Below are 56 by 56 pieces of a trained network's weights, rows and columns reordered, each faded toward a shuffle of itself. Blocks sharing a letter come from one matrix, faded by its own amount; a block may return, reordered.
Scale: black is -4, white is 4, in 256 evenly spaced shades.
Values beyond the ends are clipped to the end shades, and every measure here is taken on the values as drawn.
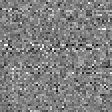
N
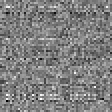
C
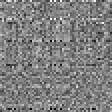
C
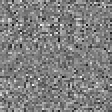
N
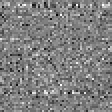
N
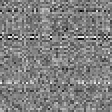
C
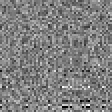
C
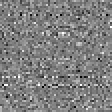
N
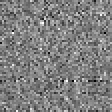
N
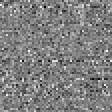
N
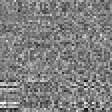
C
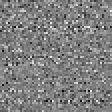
N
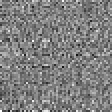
C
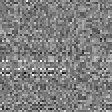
C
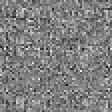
N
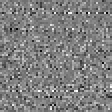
N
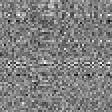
C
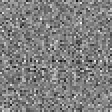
N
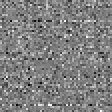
N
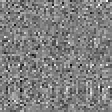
N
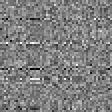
C
